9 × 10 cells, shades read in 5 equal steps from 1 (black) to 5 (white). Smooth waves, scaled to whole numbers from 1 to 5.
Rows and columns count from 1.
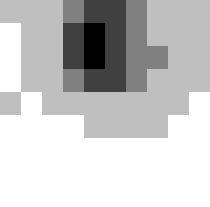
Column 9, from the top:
4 4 4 4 4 5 5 5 5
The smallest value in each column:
4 4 4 2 1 2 3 3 4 4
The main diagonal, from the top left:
4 4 4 3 4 4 5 5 5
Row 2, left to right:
5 4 4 2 1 2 3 4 4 4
